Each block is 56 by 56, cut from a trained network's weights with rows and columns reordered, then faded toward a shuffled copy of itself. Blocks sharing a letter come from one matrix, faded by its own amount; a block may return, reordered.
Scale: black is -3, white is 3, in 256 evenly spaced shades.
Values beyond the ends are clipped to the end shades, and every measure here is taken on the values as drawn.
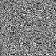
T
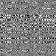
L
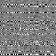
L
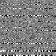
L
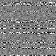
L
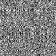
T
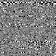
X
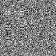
T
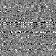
X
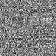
T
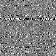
X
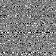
X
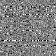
X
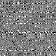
X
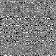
X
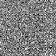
T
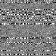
L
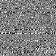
X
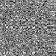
T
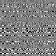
L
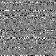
X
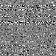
X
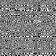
L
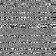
L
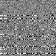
L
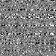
X
